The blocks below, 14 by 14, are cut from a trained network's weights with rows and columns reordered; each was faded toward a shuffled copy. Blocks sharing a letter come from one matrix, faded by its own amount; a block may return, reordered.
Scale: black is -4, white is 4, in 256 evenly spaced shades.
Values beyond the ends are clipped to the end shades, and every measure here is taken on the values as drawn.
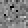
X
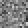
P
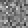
P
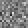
P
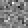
X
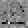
P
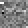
X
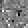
X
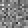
P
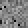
X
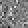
X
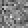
P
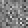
P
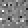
X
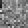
P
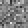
P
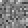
P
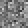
P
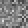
P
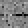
P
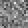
X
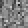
P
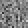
P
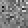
X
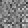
P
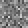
P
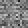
P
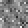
X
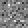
X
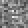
P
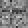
P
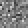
X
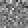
P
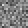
P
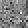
P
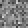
P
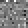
X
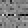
P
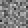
P
